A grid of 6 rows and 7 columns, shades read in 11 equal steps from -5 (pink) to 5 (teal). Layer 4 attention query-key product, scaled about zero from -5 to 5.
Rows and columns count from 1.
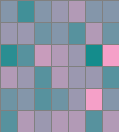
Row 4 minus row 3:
-6 -3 5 0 0 -6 7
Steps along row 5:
down up down down down up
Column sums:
4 1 1 -6 -5 -1 -4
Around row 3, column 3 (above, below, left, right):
1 2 2 -2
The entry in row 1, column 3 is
0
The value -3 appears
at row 3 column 3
